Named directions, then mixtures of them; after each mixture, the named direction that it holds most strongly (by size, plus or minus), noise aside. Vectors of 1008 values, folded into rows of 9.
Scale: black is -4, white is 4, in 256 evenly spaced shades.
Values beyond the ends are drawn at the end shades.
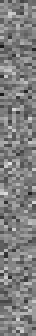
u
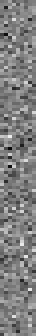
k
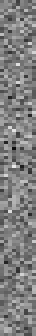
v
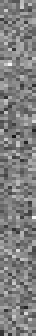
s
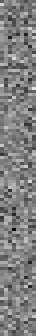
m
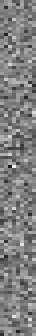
k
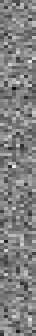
k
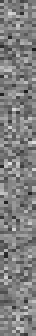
u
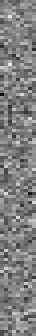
u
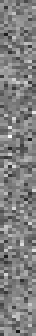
k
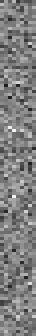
v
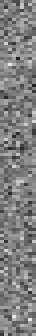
s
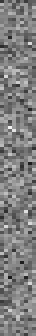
u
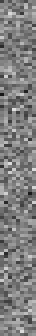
u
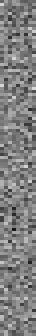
m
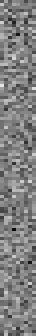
m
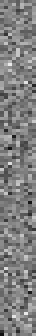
s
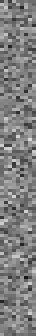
k
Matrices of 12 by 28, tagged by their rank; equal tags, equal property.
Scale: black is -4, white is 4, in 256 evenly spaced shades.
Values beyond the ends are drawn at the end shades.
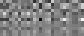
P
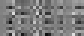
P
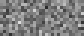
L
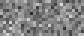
L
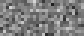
L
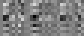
P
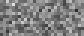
L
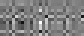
P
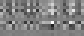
P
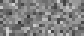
L
